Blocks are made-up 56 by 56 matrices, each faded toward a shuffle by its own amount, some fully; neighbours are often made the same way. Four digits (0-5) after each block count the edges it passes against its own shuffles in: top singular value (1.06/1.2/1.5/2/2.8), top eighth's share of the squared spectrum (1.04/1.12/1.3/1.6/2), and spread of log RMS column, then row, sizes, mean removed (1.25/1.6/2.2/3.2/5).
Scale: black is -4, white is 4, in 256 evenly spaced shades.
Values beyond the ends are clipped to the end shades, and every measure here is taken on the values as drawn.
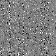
2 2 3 0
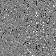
2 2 1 0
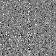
1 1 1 1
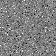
0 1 0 0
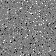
0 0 0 0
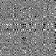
4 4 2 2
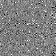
3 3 1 1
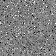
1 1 0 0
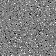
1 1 0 0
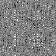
4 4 2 2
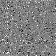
3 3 0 1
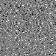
3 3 1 1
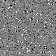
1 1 0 0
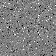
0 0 0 0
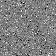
1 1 0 0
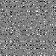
4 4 2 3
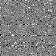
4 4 1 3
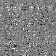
3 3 0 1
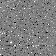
2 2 0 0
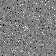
0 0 0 0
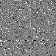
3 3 1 1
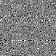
3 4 1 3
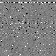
4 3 0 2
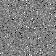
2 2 0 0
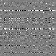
4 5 2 3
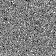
0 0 0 0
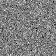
0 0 0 0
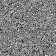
0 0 0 0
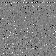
2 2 0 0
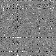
3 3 2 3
